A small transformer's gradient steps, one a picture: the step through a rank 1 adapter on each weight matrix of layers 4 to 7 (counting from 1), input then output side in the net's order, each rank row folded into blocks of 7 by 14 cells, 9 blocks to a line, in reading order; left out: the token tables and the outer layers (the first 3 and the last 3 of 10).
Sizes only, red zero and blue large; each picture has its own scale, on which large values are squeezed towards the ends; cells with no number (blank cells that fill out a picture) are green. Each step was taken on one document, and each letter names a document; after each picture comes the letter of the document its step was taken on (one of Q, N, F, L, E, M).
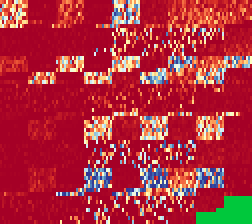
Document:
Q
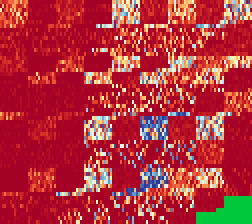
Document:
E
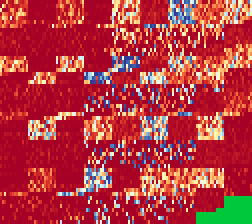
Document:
Q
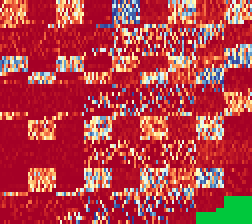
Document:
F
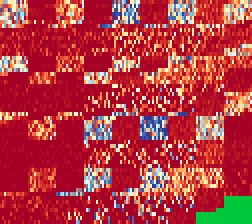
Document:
F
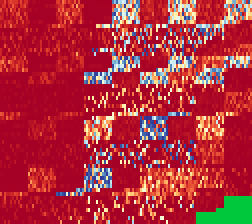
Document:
E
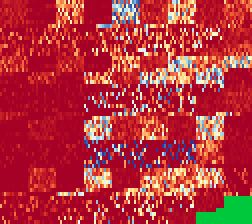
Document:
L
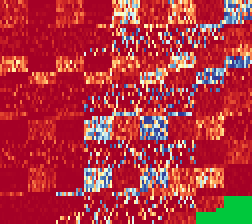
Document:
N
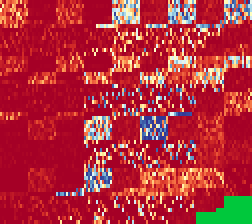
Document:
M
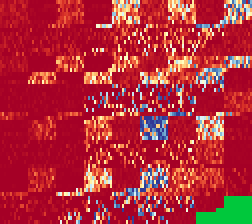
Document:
E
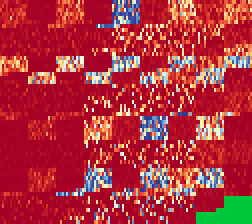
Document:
F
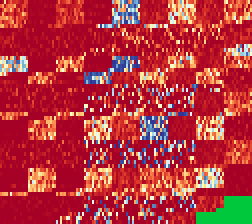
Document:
N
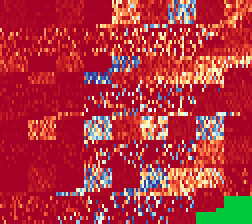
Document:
L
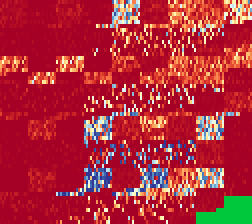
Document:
Q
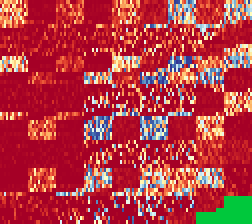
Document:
M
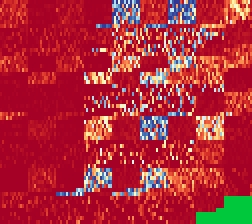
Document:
E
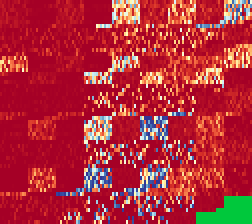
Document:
E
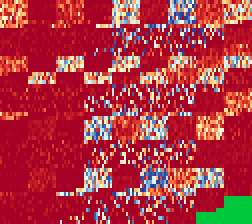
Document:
Q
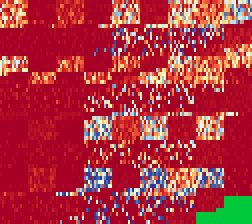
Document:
Q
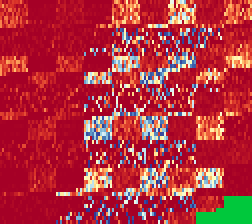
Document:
N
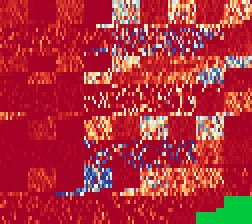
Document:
L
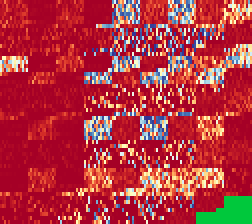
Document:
M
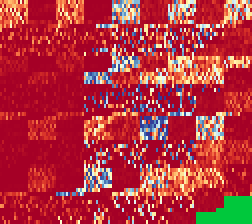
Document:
L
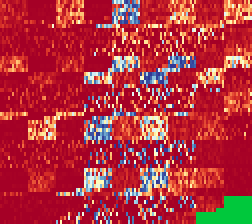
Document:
N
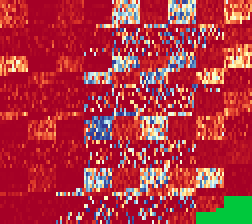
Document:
N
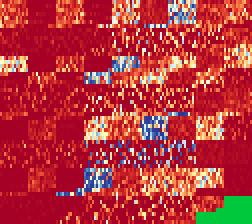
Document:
N
